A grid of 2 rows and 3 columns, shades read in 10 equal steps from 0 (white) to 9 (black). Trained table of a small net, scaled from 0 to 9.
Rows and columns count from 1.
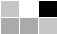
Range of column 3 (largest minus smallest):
7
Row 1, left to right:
2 0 9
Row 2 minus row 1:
1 3 -7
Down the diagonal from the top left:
2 3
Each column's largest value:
3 3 9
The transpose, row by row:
2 3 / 0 3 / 9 2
